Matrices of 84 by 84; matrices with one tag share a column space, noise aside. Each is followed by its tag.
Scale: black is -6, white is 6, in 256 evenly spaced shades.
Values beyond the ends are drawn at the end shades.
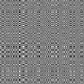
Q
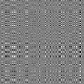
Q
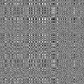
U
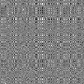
U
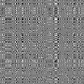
U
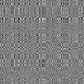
U
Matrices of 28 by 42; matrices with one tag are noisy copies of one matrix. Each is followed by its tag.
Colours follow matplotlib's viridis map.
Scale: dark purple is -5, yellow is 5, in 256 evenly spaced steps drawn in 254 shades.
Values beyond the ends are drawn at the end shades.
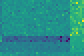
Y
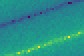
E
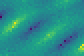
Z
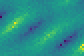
Z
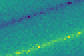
E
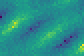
Z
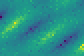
Z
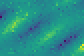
Z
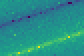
E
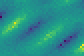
Z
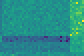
Y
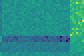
Y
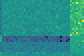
Y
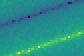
E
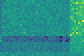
Y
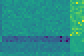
Y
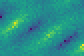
Z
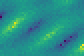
Z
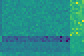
Y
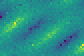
Z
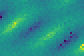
Z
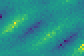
Z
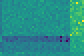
Y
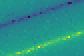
E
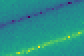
E
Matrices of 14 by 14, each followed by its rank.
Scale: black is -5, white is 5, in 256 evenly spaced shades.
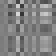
one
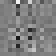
two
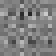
two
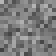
full rank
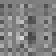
two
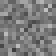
full rank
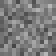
full rank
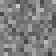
full rank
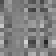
two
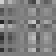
one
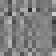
two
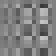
one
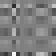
one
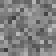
full rank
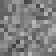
full rank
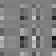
one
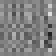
two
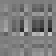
one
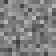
full rank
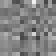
two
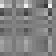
one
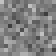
full rank
